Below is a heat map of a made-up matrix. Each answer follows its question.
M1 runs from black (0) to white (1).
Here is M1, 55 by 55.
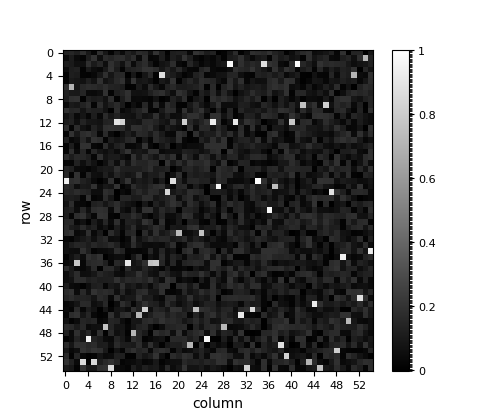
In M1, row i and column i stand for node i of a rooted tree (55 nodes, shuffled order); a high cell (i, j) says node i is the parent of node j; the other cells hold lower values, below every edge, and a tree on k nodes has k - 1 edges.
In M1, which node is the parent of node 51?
4
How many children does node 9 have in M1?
2
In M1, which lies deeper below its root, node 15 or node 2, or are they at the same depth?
the same depth
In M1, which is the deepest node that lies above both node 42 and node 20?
9
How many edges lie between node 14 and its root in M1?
5
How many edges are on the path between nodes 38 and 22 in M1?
2
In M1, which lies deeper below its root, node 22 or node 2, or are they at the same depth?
node 22
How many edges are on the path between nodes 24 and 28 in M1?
2
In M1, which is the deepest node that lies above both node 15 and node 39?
36
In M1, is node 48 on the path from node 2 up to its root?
no
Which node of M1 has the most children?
12
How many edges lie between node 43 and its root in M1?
3
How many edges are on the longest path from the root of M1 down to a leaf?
25
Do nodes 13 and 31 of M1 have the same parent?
yes
